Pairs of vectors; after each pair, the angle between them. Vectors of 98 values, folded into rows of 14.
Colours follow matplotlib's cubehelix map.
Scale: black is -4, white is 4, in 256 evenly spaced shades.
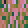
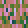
partly aligned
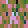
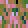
nearly parallel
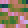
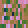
partly opposed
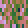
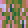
partly aligned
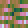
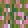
partly aligned
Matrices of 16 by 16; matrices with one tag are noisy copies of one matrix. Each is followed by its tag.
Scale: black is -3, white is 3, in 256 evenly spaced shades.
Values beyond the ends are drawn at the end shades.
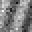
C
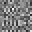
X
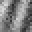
C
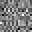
X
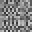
X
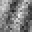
C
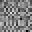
X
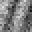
C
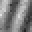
C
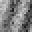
C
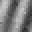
C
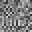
X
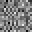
X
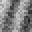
C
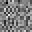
X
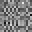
X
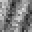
C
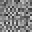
X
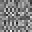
X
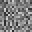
X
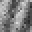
C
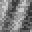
C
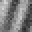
C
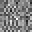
X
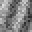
C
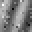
C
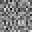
X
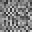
X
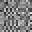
X
